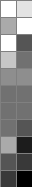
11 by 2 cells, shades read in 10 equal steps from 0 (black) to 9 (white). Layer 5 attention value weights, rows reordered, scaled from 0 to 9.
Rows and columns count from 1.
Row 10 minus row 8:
-1 -1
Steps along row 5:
same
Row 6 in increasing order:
4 4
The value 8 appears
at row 1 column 2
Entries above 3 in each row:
2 2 1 2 2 2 2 1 1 0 0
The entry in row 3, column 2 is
3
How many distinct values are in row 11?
2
